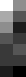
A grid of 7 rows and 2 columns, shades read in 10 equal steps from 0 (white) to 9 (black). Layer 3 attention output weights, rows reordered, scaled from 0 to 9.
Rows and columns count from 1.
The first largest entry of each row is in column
2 2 2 2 1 1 2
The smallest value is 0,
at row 1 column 1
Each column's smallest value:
0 4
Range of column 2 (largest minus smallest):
5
